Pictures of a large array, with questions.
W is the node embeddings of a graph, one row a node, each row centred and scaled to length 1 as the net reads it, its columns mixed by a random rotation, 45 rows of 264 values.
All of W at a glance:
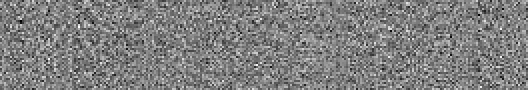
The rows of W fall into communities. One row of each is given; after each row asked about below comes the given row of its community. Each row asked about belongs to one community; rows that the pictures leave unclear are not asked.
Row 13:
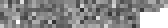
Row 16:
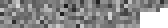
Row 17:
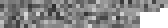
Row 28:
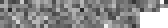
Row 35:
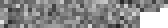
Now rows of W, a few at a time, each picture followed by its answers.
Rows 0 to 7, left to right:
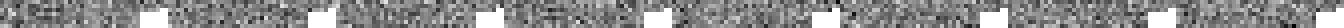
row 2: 35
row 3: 17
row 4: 35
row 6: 28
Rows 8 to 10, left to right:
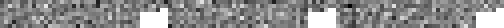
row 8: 16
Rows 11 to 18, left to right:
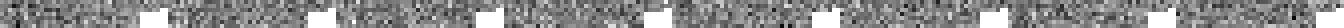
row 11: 17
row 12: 13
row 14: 28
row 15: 35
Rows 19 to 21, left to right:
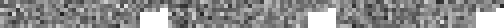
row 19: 35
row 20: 17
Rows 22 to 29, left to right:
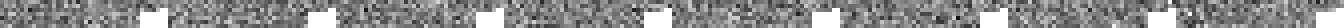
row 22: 17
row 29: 17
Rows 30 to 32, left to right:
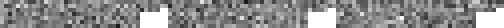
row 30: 35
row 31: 17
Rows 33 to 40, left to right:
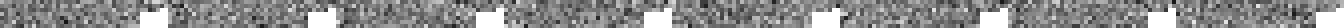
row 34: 35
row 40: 13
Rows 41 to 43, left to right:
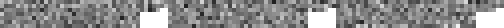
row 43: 28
